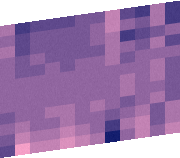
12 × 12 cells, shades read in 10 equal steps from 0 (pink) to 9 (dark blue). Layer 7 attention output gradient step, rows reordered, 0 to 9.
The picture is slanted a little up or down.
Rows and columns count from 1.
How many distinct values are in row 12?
7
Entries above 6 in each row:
3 1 1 0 0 0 0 0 0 0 1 1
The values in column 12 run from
2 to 7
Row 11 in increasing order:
2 2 2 3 3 3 3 3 4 5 5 7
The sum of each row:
63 55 58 54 51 48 47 48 47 46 42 37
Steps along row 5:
up same down up down same down up down same same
